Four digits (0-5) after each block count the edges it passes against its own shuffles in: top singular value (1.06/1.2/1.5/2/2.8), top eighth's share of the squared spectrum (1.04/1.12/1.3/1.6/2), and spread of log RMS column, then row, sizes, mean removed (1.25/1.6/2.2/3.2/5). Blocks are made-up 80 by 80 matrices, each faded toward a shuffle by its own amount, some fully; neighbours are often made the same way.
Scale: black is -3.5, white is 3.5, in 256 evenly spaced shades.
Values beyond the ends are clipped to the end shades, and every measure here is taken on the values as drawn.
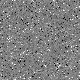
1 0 0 0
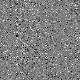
2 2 2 2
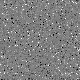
0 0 0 0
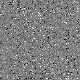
2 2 2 1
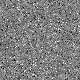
0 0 0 0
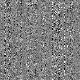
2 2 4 0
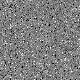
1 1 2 0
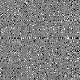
4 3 1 2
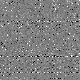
4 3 1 2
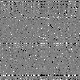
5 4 1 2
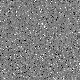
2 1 0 0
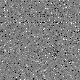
3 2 0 1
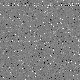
2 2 0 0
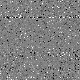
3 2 1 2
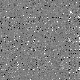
2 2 1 2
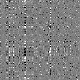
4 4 3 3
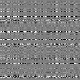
5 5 2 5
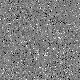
3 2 0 0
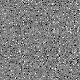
3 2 1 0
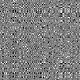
5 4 3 3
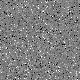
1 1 0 0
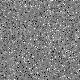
2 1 0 0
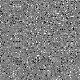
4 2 1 1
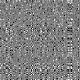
5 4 3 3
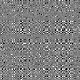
5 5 3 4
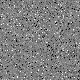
2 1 0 0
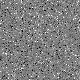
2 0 0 0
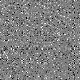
4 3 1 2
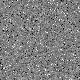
0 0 0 0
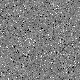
0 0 0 0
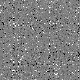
2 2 2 1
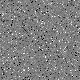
0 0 0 0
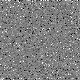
3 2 0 1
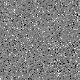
3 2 1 1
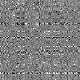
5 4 2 3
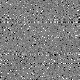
3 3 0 2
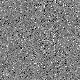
1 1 1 0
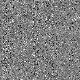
1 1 3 0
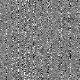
2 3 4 0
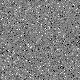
2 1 0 0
